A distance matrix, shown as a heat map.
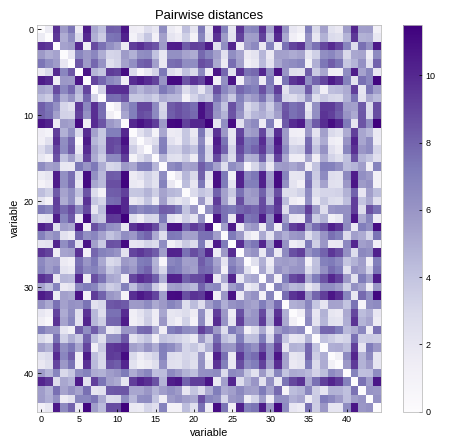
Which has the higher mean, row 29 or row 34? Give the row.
29
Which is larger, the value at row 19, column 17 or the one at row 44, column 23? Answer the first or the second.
the second
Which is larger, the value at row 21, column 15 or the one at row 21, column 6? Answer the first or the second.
the second
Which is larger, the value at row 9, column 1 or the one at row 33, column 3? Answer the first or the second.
the first
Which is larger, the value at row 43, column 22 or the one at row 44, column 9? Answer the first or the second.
the second
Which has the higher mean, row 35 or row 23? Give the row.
23
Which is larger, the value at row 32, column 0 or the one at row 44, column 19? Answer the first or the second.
the first
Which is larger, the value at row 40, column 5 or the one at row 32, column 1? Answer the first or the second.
the first
